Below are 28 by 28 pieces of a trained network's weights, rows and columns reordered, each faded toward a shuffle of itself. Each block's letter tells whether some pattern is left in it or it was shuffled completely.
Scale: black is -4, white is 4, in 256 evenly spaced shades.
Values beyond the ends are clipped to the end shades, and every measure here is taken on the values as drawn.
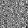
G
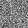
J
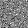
J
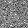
J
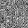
G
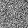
J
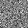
J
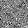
J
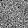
J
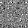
G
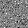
J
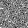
J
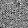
G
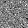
J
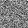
J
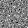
J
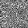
G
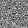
G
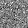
J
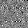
G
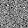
J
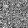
G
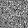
J
